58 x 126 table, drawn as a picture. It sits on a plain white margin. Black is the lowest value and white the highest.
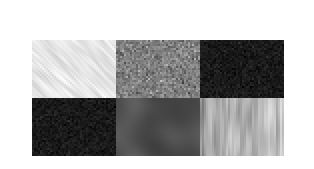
It is made of 2 by 3 panels. Panel 1,1: very high, slanting down to the right, faint in contrast. Panel 1,2: middling, fine-grained. Panel 1,3: very low, fine-grained, faint in contrast. Panel 2,1: very low, fine-grained, faint in contrast. Panel 2,2: low, smooth, faint in contrast. Panel 2,3: high, streaked downward.
